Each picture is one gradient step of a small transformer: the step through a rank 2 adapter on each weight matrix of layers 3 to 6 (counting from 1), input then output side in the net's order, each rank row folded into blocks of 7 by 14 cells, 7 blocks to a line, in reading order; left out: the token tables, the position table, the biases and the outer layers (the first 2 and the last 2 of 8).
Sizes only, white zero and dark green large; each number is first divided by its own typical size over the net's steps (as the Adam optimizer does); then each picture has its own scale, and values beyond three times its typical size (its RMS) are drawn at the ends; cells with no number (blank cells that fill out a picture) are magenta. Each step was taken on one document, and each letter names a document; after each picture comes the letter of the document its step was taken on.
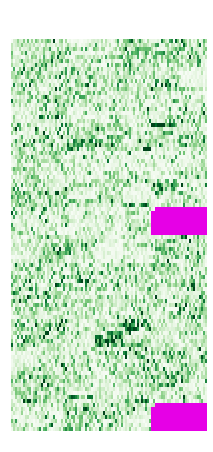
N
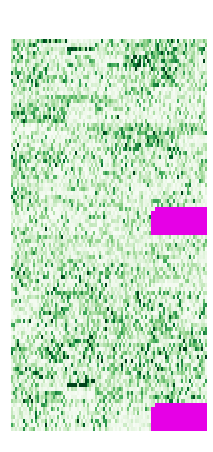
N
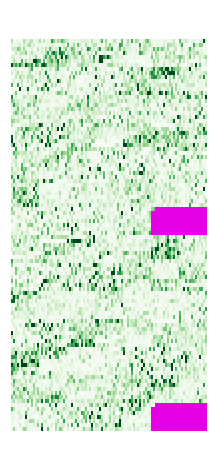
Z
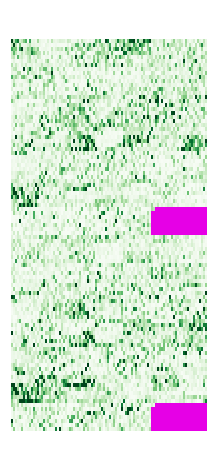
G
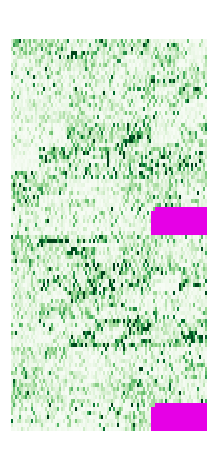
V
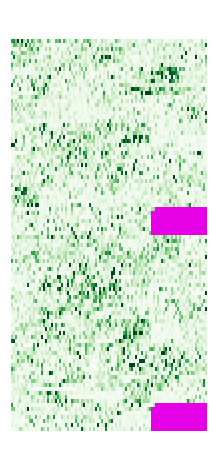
Z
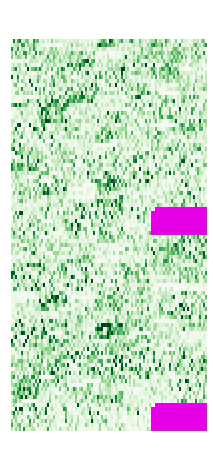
N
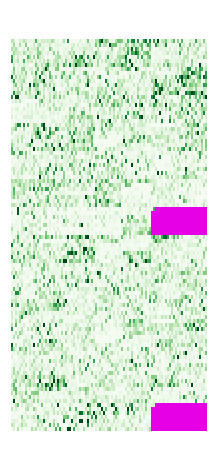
G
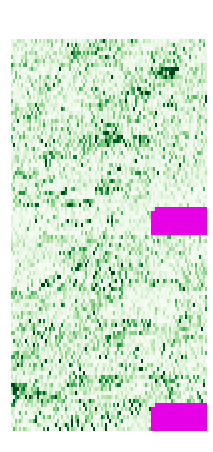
Z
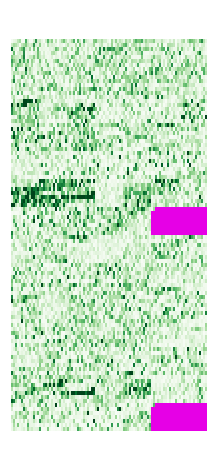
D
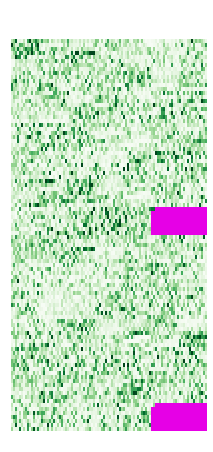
D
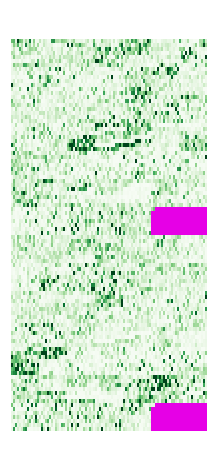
Z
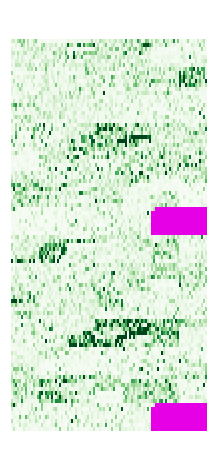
V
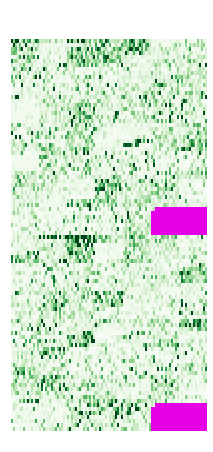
G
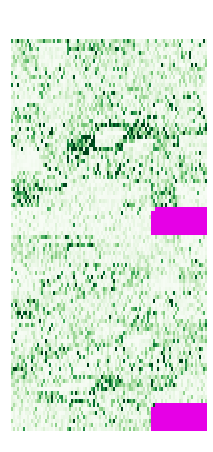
V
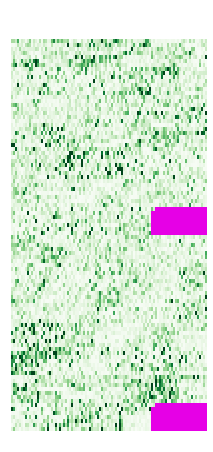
Z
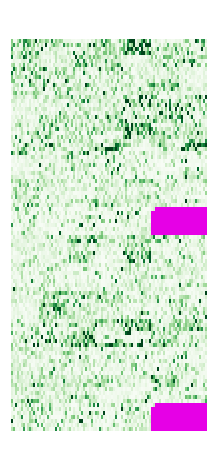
G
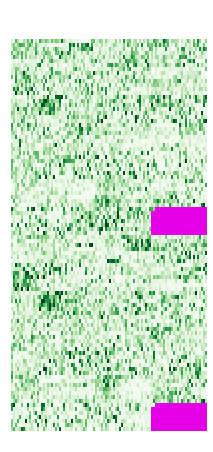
N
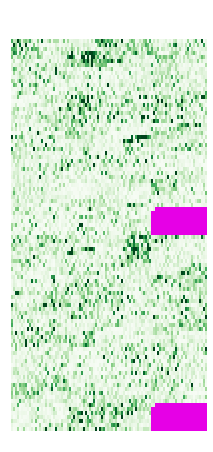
G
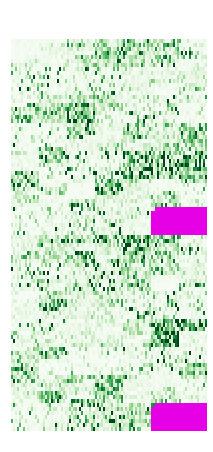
V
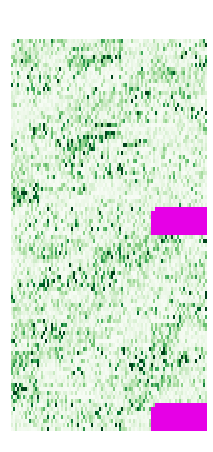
Z
